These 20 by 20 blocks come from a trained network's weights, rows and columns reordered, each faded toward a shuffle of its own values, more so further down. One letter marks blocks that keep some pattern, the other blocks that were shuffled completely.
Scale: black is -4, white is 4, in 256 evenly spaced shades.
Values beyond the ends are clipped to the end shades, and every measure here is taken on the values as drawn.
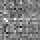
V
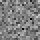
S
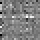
V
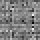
V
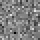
S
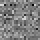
V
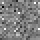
S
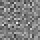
V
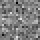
V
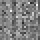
V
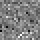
S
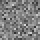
S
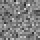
S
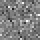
S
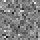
S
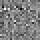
V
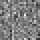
V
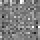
V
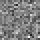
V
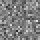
S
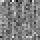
V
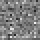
V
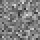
S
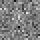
S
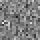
S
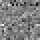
V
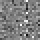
V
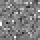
S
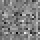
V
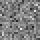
S
